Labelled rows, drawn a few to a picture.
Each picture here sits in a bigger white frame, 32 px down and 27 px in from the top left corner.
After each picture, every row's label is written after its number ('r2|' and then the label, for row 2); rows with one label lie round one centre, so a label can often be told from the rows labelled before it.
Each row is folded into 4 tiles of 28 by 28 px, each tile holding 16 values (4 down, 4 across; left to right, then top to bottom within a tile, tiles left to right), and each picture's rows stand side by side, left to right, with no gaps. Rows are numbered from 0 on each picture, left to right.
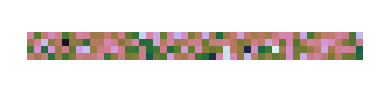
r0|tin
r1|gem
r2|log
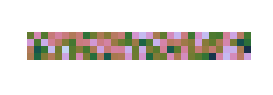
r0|log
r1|gem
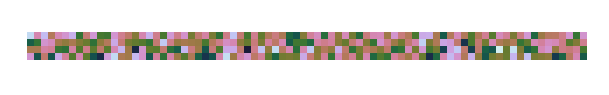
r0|gem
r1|gem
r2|tin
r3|gem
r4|log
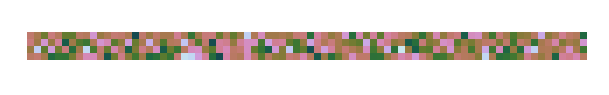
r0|tin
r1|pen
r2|log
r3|log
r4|tin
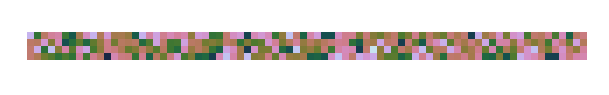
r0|tin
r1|gem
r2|gem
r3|tin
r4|pen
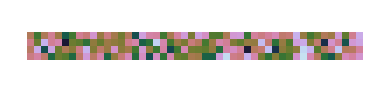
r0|tin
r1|gem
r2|pen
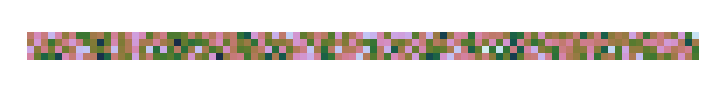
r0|pen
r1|tin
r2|pen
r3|gem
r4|tin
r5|log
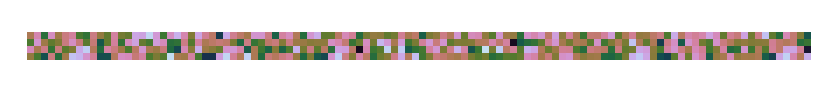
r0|pen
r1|gem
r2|gem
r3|log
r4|tin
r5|pen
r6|gem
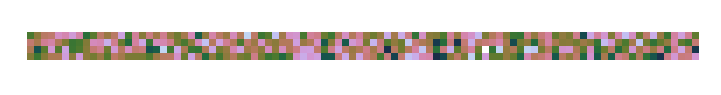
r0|log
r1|log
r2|pen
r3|pen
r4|tin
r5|gem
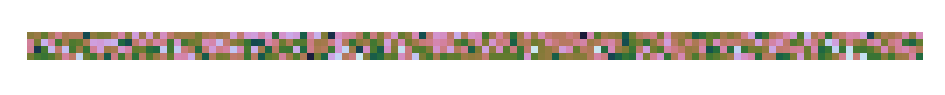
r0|log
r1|log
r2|gem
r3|log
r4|tin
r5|tin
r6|log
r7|log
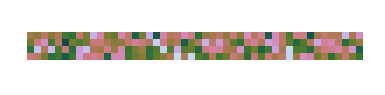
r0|tin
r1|log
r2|log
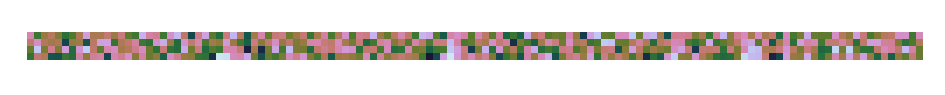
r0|tin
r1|gem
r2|log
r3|gem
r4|tin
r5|gem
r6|pen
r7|log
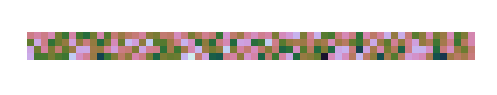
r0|pen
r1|pen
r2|gem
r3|pen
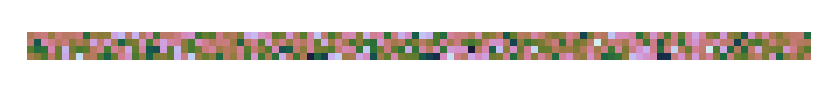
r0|log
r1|log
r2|gem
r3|gem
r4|tin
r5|pen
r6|tin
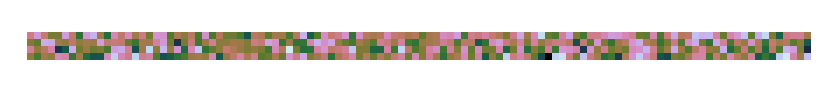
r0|gem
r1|tin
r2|log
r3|log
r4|gem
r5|pen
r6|gem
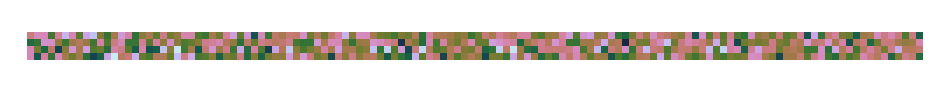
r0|gem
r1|log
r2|log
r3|tin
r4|log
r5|tin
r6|tin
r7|tin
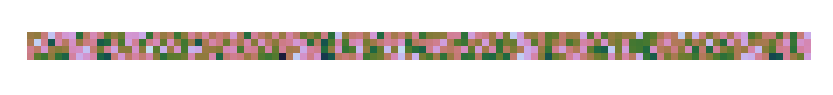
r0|pen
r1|tin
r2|pen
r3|log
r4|pen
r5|log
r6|pen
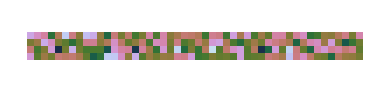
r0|gem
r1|log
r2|log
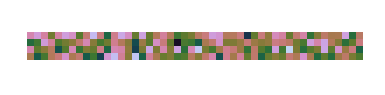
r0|gem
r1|tin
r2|log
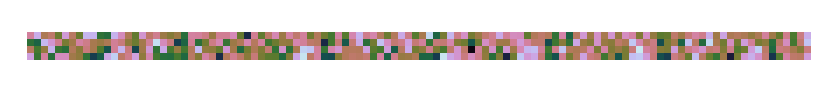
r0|gem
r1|tin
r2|pen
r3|gem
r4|pen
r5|pen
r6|pen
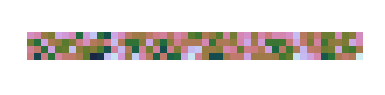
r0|gem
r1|pen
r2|pen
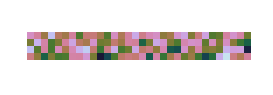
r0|pen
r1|gem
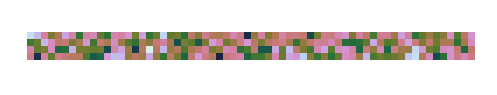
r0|gem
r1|tin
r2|log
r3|pen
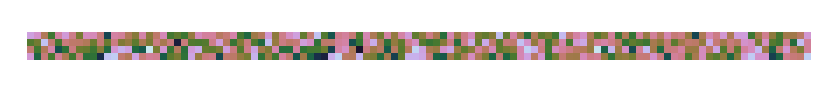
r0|gem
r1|tin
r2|gem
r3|pen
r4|pen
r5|tin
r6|pen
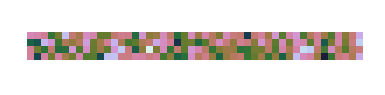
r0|gem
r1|tin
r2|pen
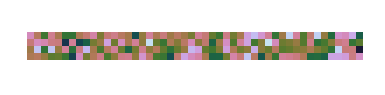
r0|tin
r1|pen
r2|gem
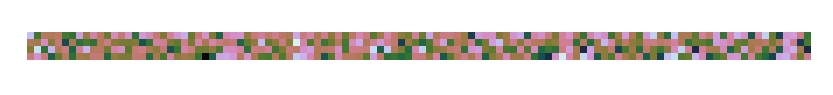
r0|tin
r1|gem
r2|pen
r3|tin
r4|gem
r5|gem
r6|gem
